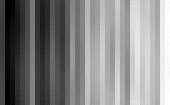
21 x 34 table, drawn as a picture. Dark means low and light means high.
Average level on the scale: 50%. Slope: up to the right. Lone odd cells: none. Grain: streaks running down. Seam: vertical, 40% of the way across, the right part higher. Ninth with the lowest average: top left.
